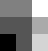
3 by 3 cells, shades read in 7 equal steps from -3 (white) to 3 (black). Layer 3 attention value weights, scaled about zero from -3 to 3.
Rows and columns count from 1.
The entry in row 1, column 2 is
0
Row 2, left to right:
1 1 -1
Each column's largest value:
3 1 -1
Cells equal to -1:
1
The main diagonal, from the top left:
0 1 -2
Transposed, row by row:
0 1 3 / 0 1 1 / -3 -1 -2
